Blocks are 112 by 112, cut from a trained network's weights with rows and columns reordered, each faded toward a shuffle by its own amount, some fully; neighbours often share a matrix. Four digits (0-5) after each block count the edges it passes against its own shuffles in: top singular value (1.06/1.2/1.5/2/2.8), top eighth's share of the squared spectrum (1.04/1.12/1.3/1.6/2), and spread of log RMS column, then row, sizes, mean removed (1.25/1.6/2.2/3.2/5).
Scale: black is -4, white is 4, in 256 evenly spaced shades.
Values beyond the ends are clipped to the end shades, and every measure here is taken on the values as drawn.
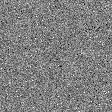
0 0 0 0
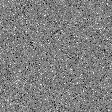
1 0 0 0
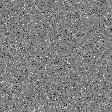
2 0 0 0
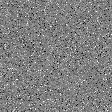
1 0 0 0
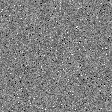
0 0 0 0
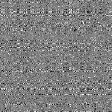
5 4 1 4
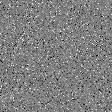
0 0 0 0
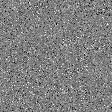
1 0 0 0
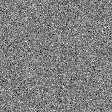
1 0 0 0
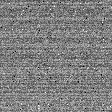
4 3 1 0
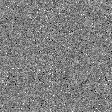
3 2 1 0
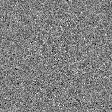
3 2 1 1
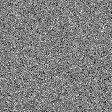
2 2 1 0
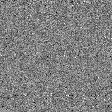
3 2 0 1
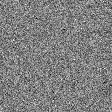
1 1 0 0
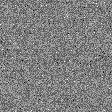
0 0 0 0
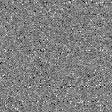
3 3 1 2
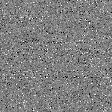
3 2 0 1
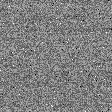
1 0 0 0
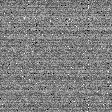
4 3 1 0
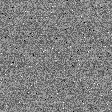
1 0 0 0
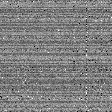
5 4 2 1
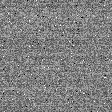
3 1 0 0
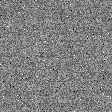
1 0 0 0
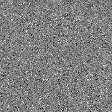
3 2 1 1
